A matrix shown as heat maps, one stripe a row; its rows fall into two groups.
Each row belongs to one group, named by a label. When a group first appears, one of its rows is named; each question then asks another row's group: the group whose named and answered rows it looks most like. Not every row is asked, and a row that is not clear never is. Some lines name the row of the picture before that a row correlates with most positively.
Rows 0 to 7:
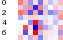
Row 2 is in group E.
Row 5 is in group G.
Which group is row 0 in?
E
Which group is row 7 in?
E
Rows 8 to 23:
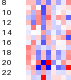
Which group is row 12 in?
G
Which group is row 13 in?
G
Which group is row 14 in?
E
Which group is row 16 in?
G
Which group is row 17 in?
E
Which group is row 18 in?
E
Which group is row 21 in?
E
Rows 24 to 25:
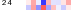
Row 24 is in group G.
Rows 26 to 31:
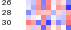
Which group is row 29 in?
E
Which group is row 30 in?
E
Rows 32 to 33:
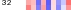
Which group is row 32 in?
E
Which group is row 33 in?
E
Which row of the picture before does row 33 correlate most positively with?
30
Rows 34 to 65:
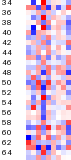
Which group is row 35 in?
E
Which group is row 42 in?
E
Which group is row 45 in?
E
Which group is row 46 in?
E
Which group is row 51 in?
G
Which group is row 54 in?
G
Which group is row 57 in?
G
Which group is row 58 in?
E
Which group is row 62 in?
E
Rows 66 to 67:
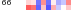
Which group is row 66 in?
E
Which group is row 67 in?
E
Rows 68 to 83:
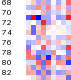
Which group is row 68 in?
E
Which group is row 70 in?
E
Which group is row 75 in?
E
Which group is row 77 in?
E
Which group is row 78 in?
E
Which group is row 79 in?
E
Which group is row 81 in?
G
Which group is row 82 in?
E
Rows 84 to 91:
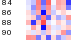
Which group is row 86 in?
G
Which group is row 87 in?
E
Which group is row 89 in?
G
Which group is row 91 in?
E
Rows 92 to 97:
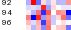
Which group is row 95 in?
G
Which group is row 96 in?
G
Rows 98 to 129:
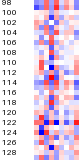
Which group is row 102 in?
E
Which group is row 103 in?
G
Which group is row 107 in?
G
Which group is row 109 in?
G
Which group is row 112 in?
E
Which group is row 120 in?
E
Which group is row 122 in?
E
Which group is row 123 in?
G
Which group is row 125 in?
E
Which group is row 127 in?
G
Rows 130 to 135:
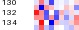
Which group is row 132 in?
E
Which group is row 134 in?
G
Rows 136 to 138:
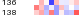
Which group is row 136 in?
G
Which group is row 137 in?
E
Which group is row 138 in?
E
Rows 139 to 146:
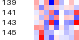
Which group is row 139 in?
G
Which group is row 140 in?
G
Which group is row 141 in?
E
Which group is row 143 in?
E
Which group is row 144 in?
E
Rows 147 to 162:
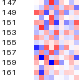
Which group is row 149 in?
E
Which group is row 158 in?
G
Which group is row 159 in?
G
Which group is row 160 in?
G
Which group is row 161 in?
G
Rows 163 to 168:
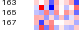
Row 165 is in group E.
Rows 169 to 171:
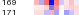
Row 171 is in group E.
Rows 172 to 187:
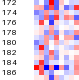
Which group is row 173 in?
E
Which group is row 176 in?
G
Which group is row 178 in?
E
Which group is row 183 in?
E
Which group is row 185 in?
E
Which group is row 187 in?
G
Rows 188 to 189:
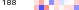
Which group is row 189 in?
G
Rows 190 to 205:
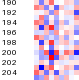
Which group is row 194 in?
E
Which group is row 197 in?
E
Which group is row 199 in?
G
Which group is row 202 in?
G
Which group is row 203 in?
G
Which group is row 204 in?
E
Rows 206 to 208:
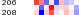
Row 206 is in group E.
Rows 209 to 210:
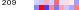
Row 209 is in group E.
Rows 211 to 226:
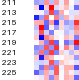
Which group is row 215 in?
E
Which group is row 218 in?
G
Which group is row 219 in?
E
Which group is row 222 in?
G
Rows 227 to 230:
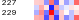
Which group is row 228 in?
G
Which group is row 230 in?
E
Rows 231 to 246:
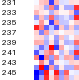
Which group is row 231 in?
G
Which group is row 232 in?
E
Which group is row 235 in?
G
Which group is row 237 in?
G
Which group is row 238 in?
E
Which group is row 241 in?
E
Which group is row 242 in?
G
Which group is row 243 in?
G
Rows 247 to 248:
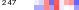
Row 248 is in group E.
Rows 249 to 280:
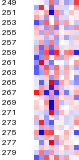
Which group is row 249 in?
E
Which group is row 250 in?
G
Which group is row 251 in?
G
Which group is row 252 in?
E
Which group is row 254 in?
E
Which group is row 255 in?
G
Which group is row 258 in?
G
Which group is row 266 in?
G
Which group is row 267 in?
E
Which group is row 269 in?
G
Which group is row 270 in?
G
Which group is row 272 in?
E
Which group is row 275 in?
G
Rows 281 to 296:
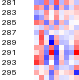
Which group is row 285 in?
E
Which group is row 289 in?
G
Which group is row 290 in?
E
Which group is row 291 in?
E
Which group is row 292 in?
E
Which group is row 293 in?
E
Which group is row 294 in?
E
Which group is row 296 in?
G
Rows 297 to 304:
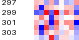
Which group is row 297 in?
E
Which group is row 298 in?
G
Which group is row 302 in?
G
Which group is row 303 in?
G
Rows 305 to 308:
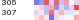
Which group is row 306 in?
E
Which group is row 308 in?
G
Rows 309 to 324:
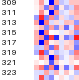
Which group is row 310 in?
E
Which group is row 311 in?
G
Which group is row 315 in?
G
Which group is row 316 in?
E
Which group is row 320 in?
G
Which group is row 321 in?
G
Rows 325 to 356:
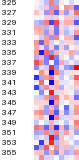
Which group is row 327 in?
E
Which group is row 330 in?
E
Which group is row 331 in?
E
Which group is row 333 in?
G
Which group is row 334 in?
E
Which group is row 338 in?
E
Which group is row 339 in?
G
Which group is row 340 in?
E
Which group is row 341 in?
G
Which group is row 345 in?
G
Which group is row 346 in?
E
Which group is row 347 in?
E
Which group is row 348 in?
G
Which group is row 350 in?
E
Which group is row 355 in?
E
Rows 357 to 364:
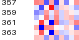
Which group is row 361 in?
G
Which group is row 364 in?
E
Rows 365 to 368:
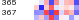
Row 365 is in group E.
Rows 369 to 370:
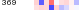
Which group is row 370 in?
G
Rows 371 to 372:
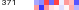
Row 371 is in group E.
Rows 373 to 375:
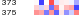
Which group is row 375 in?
E
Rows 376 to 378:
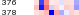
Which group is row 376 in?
G
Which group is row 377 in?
G
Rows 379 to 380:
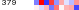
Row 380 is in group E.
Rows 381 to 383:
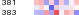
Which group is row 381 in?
E
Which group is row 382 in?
G
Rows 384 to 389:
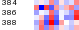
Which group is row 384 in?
E
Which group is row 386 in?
E
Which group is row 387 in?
E
